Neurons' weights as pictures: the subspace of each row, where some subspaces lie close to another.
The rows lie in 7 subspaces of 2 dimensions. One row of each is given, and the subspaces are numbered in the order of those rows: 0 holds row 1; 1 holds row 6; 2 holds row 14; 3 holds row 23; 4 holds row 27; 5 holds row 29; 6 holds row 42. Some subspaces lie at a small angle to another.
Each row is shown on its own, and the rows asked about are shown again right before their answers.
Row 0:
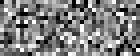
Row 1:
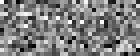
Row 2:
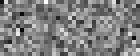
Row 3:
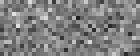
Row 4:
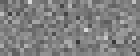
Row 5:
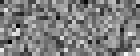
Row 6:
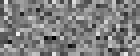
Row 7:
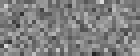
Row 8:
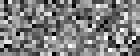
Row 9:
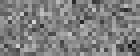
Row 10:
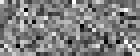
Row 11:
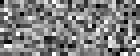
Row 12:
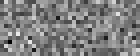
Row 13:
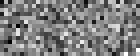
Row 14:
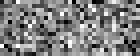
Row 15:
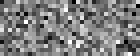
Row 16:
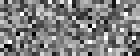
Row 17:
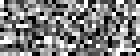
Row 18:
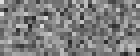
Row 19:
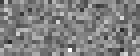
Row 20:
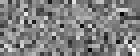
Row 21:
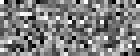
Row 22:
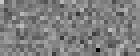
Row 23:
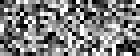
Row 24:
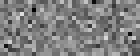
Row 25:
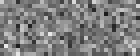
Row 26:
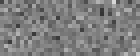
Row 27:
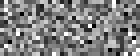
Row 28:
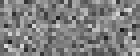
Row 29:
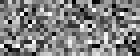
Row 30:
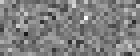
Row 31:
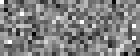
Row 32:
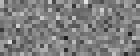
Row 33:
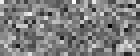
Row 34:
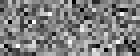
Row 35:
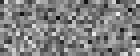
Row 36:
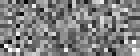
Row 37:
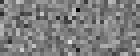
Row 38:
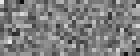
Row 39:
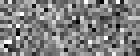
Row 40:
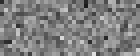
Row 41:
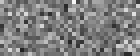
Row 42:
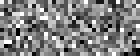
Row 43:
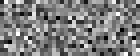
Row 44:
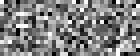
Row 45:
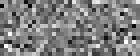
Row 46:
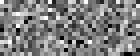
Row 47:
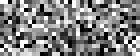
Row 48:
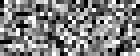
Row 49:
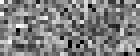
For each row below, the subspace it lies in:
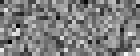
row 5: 6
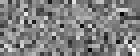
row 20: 4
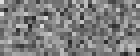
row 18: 2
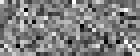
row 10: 4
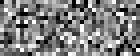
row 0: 4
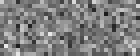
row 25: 2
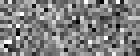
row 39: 2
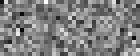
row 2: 5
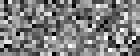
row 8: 1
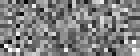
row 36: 2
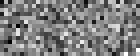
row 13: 2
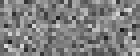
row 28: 0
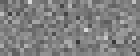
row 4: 1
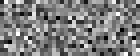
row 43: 0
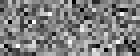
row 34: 5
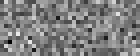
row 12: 0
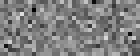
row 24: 5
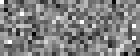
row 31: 4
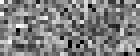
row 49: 2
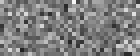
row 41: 3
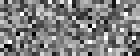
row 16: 4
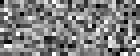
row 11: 1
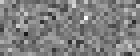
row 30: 3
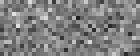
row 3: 3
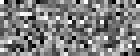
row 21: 0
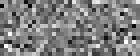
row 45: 0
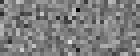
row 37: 0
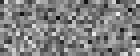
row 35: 0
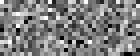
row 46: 3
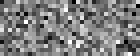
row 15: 3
